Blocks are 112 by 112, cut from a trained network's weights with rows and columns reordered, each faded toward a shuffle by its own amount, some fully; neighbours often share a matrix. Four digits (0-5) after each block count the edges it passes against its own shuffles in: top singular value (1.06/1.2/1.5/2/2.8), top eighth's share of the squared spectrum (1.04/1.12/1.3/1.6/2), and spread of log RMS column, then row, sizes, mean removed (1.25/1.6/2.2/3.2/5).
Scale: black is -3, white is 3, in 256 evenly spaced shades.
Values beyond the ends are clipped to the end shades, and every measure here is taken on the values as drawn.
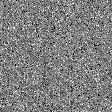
0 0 0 0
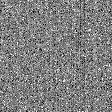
2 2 0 1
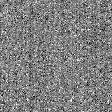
2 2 0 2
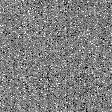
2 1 0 1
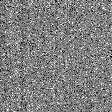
1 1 0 0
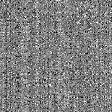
3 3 1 3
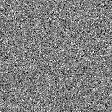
2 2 0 0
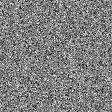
0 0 0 0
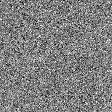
1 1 0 0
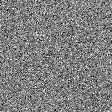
0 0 0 0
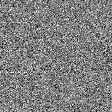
3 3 0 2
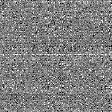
3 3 3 2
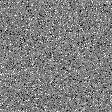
0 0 0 0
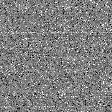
1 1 0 0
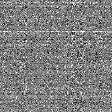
3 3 3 2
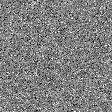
0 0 0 0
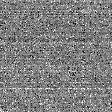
3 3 2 1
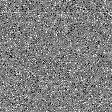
1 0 0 0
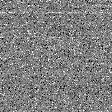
2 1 1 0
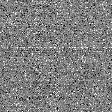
2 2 2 1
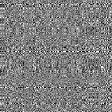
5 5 3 4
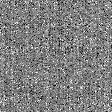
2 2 0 2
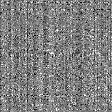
4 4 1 3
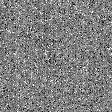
1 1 0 0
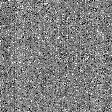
2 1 0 1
